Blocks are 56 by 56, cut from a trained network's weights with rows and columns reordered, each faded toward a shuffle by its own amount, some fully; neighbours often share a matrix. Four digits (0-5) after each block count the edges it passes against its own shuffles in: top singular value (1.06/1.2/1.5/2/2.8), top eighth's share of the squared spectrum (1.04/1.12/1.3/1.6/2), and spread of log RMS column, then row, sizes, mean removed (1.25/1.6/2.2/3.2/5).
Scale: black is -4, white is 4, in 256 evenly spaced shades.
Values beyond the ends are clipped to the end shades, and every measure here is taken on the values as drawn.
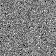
0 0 0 0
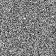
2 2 0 0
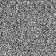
3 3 0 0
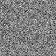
3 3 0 0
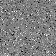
1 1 0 0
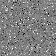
0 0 0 0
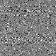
3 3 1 3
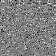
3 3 0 2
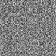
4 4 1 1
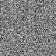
3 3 0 1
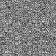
3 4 1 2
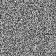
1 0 0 0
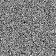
2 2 0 0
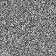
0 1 0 0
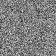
0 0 0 0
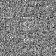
3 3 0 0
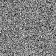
2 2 0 0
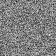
0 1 0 0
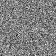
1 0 0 0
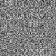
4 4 1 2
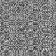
4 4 0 2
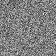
1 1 0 0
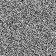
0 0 0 0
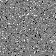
1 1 0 1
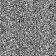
3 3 0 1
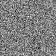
1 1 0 0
